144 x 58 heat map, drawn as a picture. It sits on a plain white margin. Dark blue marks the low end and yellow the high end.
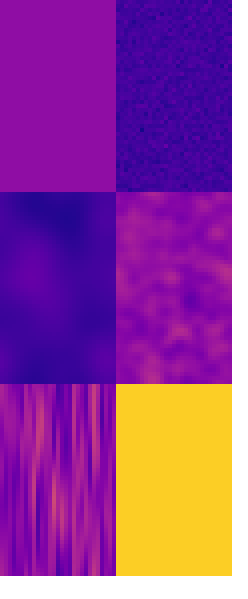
The table splits into 3 rows of 2 panels. Panel 1,1: low, flat. Panel 1,2: very low, fine-grained, faint in contrast. Panel 2,1: very low, smooth, faint in contrast. Panel 2,2: low, blotchy, faint in contrast. Panel 3,1: low, streaked downward. Panel 3,2: very high, flat.
